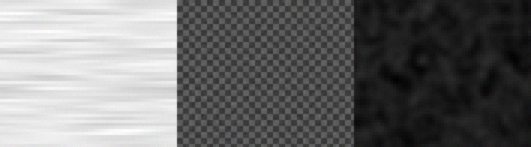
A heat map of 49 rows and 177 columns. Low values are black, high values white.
The table splits into one row of 3 panels. Panel 1,1: very high, streaked across, faint in contrast. Panel 1,2: low, checkered. Panel 1,3: very low, blotchy, faint in contrast.
